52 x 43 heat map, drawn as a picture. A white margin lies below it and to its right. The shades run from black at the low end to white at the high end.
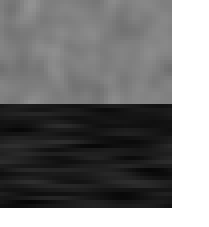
It is made of 2 by 1 panels. Panel 1,1: middling, blotchy, faint in contrast. Panel 2,1: very low, streaked across, faint in contrast.
